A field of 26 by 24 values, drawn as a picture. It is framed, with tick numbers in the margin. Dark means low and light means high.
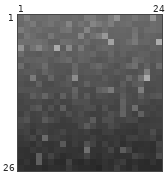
Grain: fine. Odd rows or columns: none. Slope: up to the top. Average level on the scale: 30%. Stripes: none.
